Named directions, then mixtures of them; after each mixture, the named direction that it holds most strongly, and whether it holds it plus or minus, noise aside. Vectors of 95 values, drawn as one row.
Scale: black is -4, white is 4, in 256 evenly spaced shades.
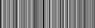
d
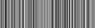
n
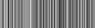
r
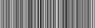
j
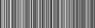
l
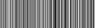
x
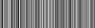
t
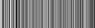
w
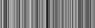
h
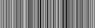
j, plus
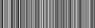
t, plus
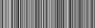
t, plus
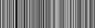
n, minus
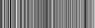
w, minus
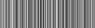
j, plus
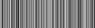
t, plus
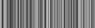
h, minus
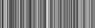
h, minus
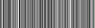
t, minus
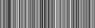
t, minus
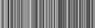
r, plus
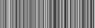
x, plus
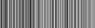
r, minus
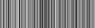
t, minus
